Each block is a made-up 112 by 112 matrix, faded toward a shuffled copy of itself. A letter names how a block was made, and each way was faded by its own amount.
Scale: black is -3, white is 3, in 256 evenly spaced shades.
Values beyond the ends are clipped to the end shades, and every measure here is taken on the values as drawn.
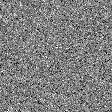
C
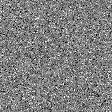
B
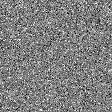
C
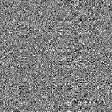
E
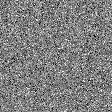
C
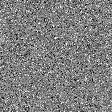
B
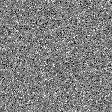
B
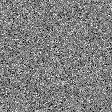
C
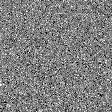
B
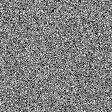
C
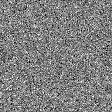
C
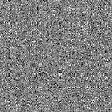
E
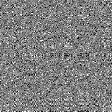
E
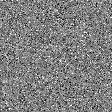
B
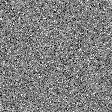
C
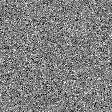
C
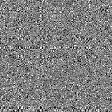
E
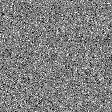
B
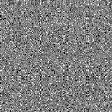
E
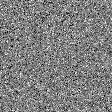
C
